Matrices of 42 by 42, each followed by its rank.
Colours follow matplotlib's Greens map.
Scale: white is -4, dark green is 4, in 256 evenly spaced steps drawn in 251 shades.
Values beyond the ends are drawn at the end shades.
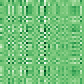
two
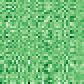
five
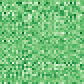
five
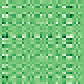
two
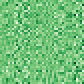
five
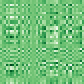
two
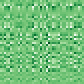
two
